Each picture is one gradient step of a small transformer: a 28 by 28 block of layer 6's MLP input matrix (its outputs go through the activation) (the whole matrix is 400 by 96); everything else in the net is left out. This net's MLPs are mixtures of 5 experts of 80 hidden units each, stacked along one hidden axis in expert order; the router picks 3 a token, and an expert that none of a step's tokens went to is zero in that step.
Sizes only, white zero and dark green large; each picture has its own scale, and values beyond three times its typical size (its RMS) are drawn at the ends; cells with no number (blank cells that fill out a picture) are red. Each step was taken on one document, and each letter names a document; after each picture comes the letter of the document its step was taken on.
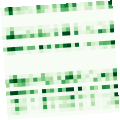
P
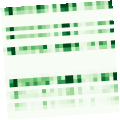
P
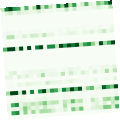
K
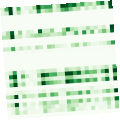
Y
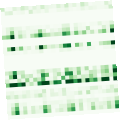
Y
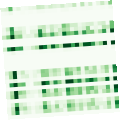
Y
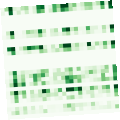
P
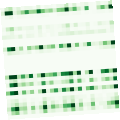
K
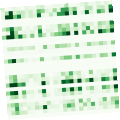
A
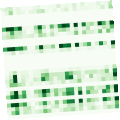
Y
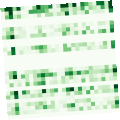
Y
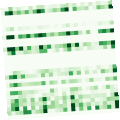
K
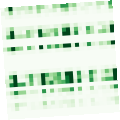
P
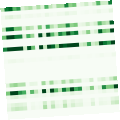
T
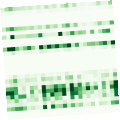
T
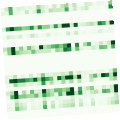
P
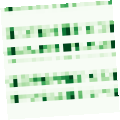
P
